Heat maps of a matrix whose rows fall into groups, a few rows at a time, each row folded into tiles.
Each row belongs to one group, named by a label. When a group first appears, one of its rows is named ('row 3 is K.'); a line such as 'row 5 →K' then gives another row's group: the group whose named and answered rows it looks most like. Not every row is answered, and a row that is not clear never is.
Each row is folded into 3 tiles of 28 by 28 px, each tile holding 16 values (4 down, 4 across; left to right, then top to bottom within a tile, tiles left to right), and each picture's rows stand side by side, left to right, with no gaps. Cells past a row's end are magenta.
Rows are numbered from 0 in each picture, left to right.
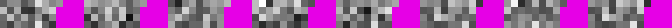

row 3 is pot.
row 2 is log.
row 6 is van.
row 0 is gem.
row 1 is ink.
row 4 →gem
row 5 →van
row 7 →van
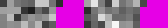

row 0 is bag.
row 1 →van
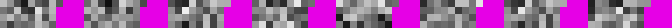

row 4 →pot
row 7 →log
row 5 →log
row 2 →log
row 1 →bag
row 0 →gem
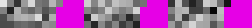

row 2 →bag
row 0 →ink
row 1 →pot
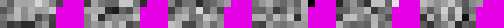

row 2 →log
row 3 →gem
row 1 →bag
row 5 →ink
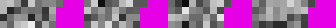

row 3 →pot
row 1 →bag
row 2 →log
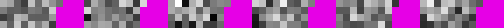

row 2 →ink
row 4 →van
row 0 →van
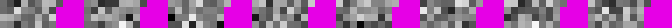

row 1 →gem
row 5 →bag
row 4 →ink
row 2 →ink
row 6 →van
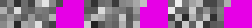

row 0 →bag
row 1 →log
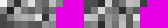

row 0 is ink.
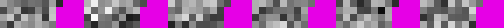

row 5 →van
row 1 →pot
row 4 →bag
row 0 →gem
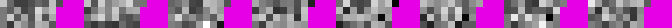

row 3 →gem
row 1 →pot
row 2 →gem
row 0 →gem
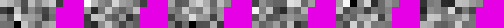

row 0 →van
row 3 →bag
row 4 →ink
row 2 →ink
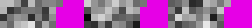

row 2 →gem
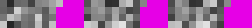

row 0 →log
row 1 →bag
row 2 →bag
